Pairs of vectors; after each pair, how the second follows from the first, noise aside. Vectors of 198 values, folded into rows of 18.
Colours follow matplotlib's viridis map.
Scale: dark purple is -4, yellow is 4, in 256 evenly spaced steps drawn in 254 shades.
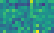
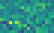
shuffled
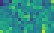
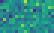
shuffled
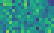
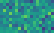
shuffled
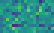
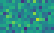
shuffled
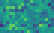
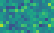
negated
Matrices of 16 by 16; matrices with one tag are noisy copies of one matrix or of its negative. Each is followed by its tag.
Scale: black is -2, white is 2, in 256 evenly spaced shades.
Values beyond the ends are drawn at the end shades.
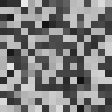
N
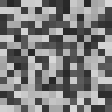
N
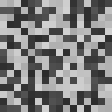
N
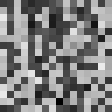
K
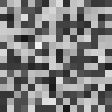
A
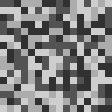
N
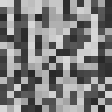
K
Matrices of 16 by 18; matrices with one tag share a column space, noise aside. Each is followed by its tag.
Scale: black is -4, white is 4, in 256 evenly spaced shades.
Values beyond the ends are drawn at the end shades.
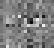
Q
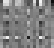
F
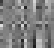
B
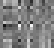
B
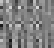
B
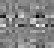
Q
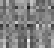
B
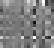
F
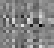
Q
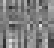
B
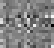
Q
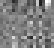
F
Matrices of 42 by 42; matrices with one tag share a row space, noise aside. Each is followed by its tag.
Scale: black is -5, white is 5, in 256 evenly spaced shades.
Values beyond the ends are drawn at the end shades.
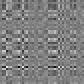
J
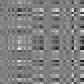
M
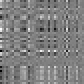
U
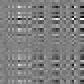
M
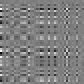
U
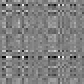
J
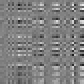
M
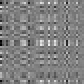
U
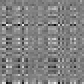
J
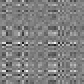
J
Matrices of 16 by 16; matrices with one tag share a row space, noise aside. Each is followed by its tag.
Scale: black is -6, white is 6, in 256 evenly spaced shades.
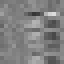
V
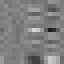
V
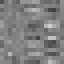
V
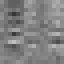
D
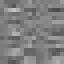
D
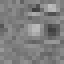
V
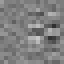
V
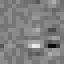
V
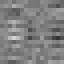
D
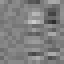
V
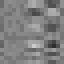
V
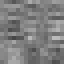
D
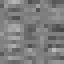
D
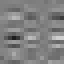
D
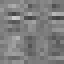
D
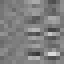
V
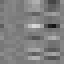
V
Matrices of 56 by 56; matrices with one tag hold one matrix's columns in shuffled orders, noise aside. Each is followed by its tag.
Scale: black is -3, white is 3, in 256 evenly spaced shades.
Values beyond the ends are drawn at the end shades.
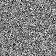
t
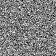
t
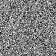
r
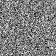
r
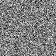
t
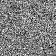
r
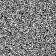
r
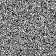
r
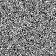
r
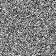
t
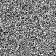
r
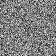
t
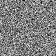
t
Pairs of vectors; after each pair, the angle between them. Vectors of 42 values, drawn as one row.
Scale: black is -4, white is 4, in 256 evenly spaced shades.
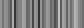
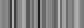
nearly parallel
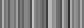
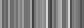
nearly opposite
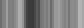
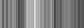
nearly opposite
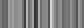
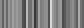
nearly parallel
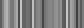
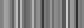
nearly parallel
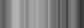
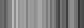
nearly parallel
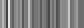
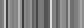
partly aligned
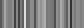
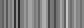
partly aligned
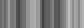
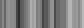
nearly parallel
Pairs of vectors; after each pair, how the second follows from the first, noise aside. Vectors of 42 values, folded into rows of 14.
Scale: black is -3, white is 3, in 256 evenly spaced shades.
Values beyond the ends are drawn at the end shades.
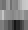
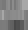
shrunk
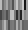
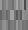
shrunk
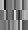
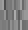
shrunk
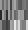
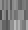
shrunk
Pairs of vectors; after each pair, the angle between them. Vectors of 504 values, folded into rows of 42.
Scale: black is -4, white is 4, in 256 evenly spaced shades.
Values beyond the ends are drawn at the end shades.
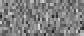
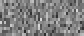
nearly parallel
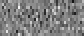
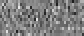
nearly parallel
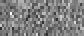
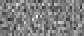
orthogonal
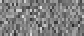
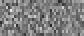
partly aligned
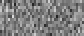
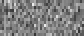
nearly opposite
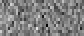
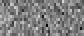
nearly parallel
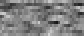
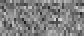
partly aligned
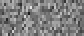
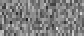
orthogonal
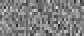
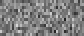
partly opposed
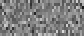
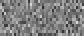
nearly opposite
